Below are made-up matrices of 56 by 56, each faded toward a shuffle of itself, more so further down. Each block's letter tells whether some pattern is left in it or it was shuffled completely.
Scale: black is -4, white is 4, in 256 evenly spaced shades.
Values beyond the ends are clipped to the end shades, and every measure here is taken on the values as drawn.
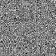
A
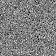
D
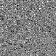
A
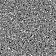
D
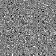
A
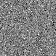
D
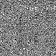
A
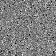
D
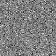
A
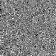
A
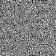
A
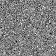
D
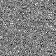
A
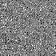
A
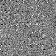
A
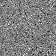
D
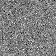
D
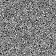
D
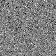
D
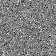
D
